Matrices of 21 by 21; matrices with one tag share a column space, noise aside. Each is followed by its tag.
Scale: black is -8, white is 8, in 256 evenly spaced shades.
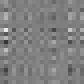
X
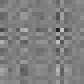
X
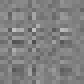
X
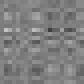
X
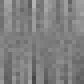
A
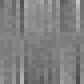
A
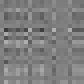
X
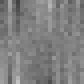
A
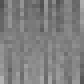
A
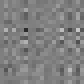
X
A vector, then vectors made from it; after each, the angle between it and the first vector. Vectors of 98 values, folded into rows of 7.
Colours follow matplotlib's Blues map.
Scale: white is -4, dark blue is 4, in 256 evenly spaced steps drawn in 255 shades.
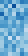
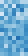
nearly opposite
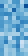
orthogonal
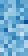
orthogonal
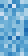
nearly opposite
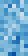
partly opposed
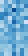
orthogonal
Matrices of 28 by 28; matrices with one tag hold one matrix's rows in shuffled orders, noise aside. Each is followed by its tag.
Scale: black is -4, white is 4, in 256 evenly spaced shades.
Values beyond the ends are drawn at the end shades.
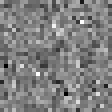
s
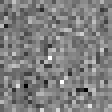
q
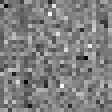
q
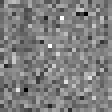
q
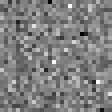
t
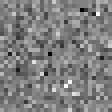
t
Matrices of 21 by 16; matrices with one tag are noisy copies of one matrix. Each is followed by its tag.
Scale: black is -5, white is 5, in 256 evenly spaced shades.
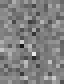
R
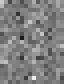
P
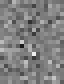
R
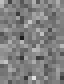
P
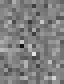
R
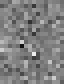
R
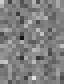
P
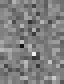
R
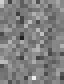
P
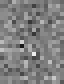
R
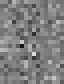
R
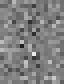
R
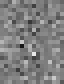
R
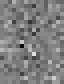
R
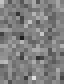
P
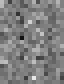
P
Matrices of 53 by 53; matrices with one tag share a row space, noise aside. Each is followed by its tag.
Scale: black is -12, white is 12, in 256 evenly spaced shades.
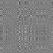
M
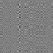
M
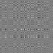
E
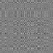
E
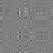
M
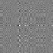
M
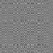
E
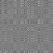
E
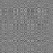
E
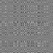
E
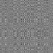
E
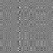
M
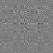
E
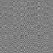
E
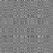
E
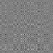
E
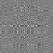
E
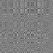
E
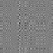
M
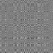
E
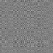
E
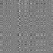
M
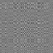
E
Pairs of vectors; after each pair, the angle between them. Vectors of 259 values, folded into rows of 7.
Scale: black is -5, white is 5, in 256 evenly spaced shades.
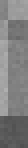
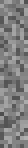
orthogonal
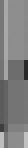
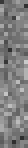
partly opposed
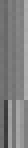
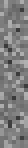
orthogonal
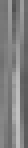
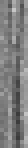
nearly opposite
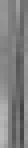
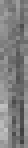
nearly parallel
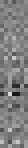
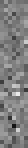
partly opposed
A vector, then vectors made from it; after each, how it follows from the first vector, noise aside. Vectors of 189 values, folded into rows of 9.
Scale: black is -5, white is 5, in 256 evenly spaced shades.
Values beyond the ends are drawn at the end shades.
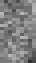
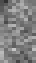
reversed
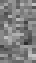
wrapped around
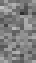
wrapped around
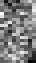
scaled up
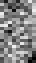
scaled up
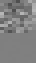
partly zeroed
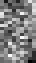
scaled up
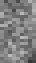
copied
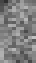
reversed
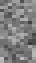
wrapped around
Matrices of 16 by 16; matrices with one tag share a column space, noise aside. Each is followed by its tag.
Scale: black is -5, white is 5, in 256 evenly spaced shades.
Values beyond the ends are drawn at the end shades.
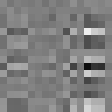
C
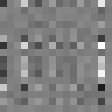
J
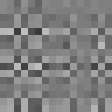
C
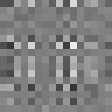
J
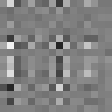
J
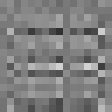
C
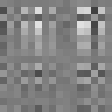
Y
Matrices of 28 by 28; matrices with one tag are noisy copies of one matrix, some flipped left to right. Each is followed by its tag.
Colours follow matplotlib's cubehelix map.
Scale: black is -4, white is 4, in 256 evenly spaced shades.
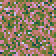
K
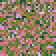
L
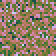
L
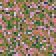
K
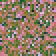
L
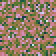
L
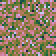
L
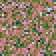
K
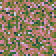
K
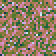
K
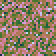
K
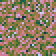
L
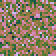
L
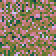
L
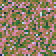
K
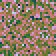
L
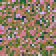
L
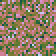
L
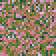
L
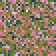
L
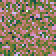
L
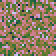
L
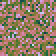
L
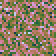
K
